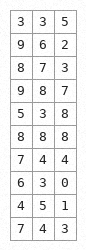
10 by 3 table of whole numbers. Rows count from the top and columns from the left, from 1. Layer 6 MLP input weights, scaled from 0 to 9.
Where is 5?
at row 1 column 3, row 5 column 1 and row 9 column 2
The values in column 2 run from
3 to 8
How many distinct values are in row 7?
2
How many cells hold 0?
1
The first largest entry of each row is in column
3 1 1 1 3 1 1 1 2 1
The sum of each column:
66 51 41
